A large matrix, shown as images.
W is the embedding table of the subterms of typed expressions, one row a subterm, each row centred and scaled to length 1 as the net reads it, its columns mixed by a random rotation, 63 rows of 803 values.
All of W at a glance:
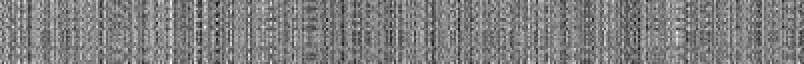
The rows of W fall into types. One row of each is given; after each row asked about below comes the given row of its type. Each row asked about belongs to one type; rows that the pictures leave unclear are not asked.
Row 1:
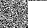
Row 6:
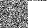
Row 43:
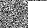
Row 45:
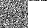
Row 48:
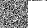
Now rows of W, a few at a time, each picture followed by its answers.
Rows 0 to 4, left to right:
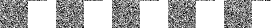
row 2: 1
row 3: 48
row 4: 6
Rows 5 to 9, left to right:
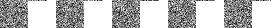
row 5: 1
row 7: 43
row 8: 43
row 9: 43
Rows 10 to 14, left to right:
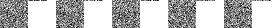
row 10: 45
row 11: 6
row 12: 45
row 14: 1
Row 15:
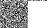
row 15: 48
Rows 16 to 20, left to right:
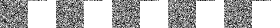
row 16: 1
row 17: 6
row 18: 43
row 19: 45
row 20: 43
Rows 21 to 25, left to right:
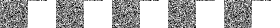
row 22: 1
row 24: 1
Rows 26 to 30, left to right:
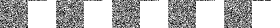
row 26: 1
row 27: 6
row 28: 43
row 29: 48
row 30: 45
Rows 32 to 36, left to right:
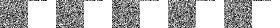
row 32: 45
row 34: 1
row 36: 45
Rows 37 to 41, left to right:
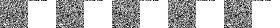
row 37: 45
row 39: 6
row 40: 45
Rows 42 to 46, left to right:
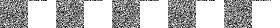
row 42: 45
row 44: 43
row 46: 43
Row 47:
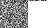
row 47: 45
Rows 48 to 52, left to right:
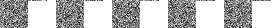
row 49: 45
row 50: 48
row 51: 1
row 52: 1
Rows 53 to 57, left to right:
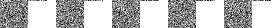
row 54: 43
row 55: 43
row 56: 43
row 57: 45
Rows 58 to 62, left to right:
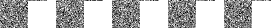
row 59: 43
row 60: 6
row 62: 48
